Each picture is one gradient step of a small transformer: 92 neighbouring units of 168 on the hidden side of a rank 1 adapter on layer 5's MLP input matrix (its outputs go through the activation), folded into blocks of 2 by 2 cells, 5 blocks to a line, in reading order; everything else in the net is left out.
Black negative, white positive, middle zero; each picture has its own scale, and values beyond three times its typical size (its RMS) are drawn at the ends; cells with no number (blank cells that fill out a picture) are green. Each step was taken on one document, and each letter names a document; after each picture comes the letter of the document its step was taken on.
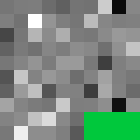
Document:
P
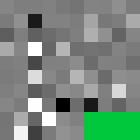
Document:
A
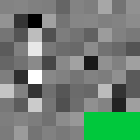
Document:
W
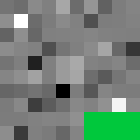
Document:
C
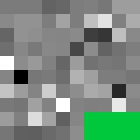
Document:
W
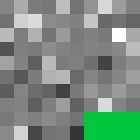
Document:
P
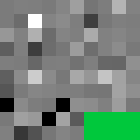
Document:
A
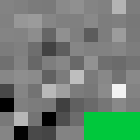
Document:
A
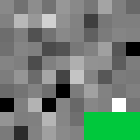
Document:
C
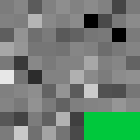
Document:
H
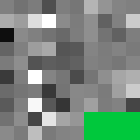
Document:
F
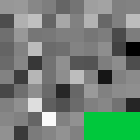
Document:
C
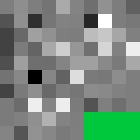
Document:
W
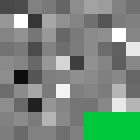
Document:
C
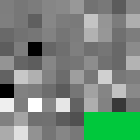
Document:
A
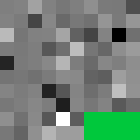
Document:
H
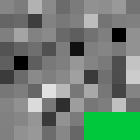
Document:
H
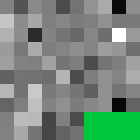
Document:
P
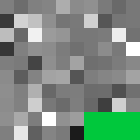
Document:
P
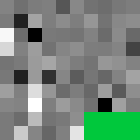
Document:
P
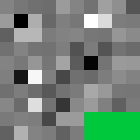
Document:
W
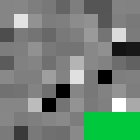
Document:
C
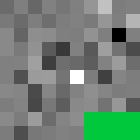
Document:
C
